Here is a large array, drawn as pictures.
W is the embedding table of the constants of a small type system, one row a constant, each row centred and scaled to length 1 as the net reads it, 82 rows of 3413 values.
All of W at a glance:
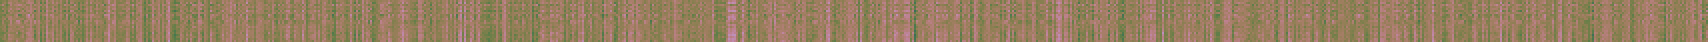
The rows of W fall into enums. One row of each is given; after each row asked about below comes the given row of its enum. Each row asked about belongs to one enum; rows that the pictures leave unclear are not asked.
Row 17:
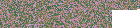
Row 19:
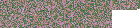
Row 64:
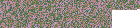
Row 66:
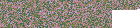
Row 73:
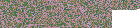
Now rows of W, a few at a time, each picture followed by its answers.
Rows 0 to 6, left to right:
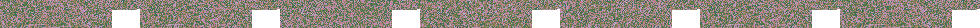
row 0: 73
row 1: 17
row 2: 19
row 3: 66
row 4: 64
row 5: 17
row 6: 73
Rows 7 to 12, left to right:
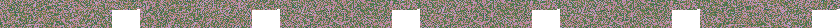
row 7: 17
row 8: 64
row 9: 19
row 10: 19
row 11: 19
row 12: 73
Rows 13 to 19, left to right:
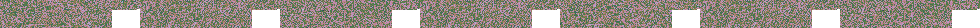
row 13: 73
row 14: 64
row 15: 19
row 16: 64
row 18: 64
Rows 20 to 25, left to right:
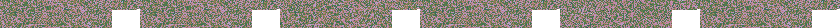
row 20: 73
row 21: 73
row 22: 17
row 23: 73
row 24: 19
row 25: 73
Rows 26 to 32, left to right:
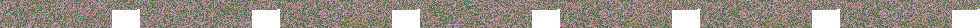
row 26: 64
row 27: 19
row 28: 66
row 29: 17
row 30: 66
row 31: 66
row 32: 66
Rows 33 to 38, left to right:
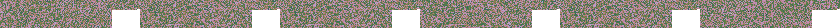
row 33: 64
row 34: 17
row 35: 17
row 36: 73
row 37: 17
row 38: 19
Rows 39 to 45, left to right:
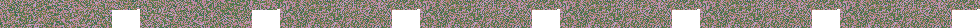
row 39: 17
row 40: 19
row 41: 64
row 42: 64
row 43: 64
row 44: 64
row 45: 64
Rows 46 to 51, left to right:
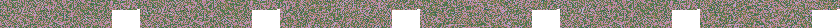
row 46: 19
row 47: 19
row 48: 64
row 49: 73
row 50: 19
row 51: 17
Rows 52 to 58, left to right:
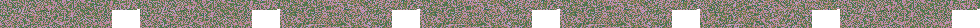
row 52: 19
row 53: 19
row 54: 73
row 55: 73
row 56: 73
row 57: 17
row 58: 19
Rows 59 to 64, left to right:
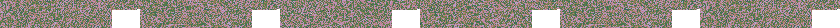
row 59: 64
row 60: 73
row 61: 19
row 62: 17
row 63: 73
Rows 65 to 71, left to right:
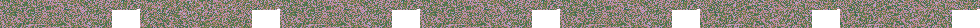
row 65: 73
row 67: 73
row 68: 73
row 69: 73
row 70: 17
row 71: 17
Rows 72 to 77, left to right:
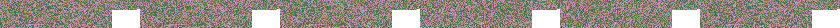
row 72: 17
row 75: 19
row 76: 64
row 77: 17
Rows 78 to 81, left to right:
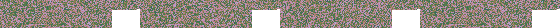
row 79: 17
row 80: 64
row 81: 73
